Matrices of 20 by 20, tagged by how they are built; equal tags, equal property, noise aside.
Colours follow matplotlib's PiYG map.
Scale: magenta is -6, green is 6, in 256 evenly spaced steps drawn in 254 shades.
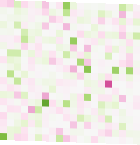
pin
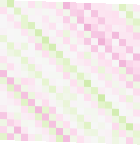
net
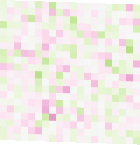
pin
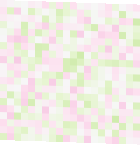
pin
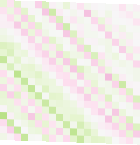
net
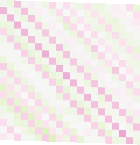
net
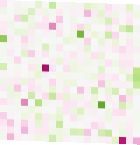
pin
